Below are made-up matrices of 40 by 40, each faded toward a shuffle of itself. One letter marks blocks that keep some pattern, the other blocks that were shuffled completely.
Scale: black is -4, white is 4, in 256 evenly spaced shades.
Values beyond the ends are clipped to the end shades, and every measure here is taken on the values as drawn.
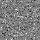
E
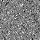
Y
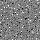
Y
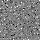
Y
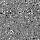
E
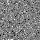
Y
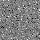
Y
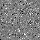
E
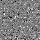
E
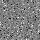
Y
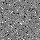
Y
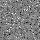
Y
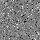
Y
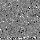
E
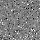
Y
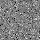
Y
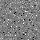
Y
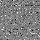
E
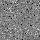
Y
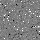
Y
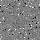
Y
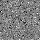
Y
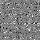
E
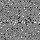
E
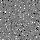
Y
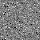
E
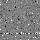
E
